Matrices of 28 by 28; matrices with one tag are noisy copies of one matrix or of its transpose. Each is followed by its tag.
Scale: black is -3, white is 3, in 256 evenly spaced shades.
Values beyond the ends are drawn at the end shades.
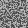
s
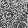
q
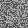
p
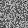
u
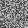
u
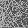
q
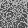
q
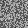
u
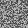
u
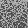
q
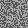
p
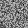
u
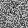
p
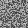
s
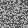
u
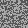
u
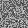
p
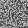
s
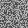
p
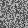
u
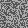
p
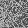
q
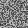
s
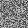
p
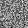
u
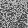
q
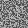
p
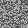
u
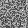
s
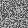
p
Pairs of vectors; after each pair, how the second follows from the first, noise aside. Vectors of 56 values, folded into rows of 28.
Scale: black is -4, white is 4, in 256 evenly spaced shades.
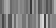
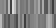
reversed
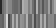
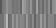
shrunk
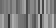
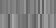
shrunk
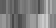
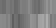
shrunk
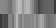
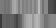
reversed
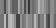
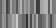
reversed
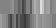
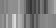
reversed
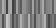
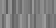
shrunk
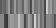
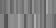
shrunk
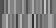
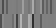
partly zeroed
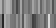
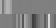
partly zeroed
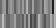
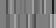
partly zeroed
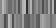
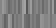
shrunk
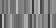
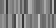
reversed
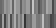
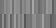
shrunk
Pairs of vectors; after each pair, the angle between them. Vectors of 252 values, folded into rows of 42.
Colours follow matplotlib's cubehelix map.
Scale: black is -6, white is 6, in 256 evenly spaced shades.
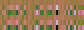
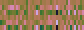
nearly parallel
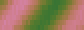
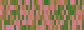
orthogonal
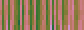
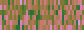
partly aligned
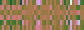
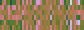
nearly parallel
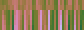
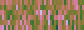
partly aligned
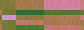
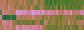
nearly opposite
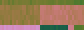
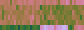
nearly opposite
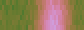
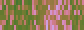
partly aligned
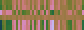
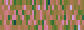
orthogonal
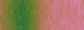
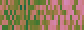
partly aligned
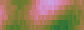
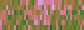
partly aligned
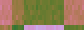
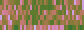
partly aligned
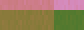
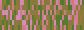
orthogonal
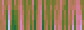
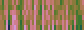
nearly opposite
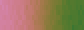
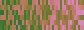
partly opposed
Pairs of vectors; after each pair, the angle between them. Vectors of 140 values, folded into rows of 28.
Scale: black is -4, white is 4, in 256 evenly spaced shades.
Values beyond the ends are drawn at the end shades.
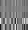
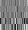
nearly opposite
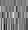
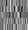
partly opposed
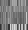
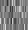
orthogonal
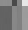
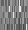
orthogonal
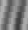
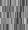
partly aligned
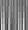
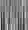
nearly opposite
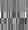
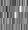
orthogonal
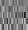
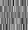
orthogonal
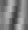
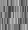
partly opposed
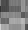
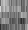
nearly opposite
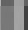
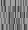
orthogonal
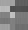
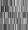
partly opposed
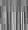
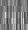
nearly parallel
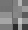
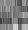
nearly opposite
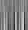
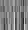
nearly opposite
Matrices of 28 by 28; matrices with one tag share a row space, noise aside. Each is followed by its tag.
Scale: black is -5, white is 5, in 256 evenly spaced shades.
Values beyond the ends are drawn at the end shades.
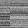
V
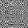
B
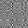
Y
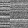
V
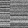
V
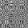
B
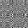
Y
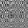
B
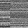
V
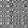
Y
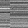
V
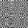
B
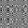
Y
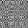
B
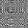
B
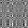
Y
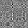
Y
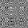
B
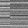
V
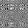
B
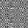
B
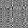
Y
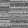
V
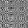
B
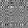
B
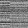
V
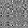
Y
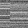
V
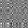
Y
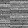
V
